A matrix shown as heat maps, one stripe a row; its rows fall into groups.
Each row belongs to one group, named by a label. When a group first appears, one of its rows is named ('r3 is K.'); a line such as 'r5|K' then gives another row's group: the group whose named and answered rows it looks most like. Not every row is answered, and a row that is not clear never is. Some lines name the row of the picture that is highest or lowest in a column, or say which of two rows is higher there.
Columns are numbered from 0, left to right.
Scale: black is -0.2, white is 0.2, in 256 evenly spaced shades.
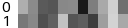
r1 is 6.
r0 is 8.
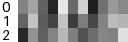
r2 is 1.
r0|6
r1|6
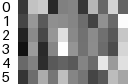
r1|1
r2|1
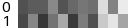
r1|6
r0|1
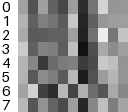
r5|8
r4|8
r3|8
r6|6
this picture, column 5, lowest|6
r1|8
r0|8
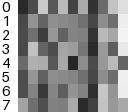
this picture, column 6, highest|0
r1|1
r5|1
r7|8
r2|1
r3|1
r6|1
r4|6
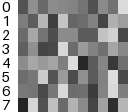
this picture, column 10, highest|0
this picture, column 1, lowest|1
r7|1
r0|1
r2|6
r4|8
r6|6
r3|6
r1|6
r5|6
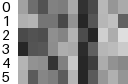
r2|1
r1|8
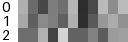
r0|8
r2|6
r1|8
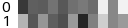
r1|8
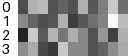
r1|6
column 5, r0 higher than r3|No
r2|1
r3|6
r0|6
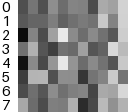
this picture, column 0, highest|7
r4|1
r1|1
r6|1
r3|6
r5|6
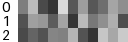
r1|6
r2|1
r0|6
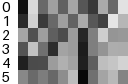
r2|8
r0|1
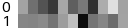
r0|6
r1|8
